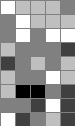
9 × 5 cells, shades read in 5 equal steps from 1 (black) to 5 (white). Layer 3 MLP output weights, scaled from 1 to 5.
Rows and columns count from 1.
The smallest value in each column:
2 1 1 3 2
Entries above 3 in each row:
4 4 3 1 2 3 1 1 2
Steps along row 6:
down same up down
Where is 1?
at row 7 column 2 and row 7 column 3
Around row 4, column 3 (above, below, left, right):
3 4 3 3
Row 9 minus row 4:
1 -1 0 1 0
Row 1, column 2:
4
